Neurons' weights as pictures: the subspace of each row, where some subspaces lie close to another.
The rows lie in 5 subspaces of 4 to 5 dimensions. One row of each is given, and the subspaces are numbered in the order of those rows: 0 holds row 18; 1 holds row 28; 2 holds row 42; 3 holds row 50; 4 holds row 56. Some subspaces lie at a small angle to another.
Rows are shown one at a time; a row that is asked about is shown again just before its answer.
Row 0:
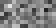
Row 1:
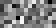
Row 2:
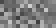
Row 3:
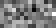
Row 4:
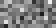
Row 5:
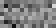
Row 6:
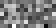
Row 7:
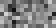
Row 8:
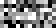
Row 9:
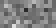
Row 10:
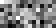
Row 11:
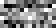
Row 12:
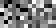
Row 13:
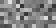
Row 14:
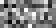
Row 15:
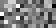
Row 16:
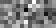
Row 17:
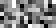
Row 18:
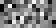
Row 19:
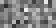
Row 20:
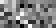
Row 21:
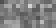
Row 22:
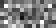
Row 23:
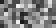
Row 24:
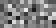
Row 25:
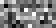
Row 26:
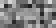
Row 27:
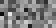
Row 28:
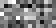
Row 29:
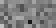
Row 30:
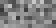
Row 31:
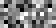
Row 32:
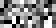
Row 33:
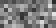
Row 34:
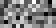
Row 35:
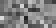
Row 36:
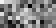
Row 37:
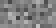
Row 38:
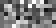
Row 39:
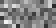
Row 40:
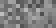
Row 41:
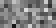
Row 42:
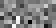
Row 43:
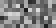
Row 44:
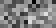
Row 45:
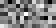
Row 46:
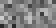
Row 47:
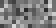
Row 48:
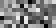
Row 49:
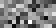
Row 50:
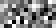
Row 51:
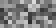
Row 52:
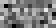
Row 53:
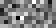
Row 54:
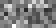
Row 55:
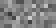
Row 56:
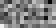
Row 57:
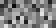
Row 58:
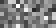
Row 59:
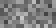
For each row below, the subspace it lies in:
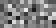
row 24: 3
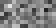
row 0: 4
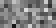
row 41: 3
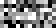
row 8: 1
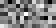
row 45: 4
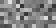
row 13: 4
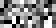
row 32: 2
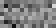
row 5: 1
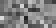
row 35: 2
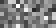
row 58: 4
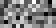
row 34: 3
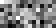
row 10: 4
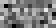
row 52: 0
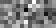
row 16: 3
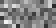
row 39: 1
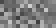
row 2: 4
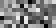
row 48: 2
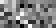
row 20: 4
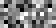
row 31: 4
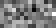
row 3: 2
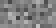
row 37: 2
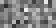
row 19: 3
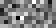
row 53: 0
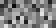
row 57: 0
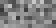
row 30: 0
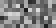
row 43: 2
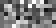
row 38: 3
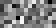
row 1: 3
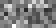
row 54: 3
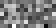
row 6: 2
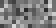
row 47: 2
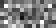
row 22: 1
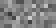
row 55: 2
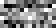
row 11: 1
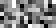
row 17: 2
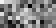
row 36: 4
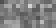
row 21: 4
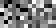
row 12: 4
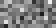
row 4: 4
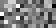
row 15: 1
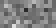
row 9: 3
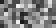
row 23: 4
